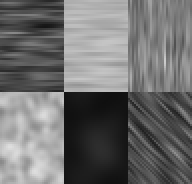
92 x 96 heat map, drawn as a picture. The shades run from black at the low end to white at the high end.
It is made of 2 by 3 panels. Panel 1,1: low, streaked across. Panel 1,2: high, streaked across, faint in contrast. Panel 1,3: middling, streaked downward. Panel 2,1: high, blotchy. Panel 2,2: very low, smooth, faint in contrast. Panel 2,3: low, slanting down to the right.
